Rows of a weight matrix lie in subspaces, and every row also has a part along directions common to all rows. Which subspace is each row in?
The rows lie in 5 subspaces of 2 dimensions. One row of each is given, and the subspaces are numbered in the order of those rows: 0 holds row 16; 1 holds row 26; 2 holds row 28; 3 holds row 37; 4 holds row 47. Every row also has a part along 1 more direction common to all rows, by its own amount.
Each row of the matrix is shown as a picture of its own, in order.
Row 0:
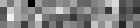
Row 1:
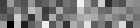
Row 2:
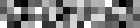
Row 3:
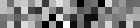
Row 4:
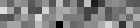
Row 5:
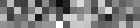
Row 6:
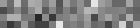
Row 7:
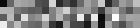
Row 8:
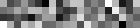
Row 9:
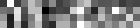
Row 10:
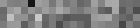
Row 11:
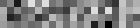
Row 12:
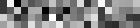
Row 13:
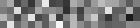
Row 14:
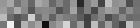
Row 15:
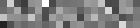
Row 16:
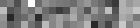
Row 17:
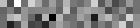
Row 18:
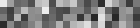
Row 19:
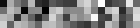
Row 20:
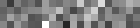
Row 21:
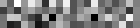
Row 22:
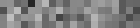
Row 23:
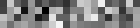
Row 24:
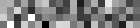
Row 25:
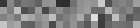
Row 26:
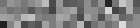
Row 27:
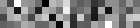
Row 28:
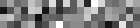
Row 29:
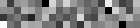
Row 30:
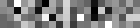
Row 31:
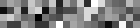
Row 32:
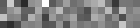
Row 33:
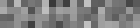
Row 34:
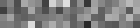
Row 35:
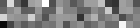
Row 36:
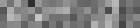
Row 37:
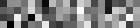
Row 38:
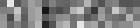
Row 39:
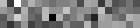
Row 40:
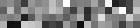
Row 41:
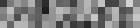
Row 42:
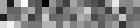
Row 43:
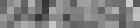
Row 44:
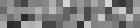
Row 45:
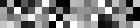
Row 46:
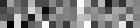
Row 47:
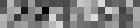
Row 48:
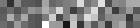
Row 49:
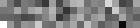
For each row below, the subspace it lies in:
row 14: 3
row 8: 1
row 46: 3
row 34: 2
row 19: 4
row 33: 2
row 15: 1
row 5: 0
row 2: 1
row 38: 3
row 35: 1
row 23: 4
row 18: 4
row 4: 2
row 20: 3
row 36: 0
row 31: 2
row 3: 3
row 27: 0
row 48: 3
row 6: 2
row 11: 0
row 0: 0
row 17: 2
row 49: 1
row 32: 1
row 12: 2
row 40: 1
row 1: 3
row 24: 3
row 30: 0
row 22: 0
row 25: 4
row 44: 1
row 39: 2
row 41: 4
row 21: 2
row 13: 3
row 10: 0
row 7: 4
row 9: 3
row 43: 4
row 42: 1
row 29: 1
